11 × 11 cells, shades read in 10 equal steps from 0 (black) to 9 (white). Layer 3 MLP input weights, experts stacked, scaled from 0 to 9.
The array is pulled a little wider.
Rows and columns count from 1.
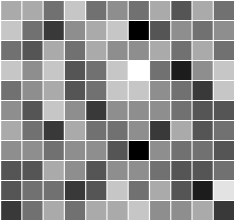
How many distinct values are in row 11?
5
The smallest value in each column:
2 3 2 2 2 3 0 2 1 1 2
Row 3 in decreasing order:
6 6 6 6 5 5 4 4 4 4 3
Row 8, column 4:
5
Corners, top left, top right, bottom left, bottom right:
6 4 2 2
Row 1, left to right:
6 6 4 7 4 5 4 6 3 6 4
